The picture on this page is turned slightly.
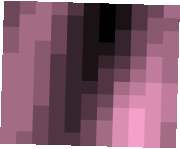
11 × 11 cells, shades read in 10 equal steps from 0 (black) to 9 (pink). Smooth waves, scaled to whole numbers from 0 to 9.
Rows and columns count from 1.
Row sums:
38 37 41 42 46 49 55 59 61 62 62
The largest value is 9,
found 3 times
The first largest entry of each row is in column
3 2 2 2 10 10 10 9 9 9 9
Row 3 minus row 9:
-1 0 2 1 0 -2 -5 -6 -5 -3 -1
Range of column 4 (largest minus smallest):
2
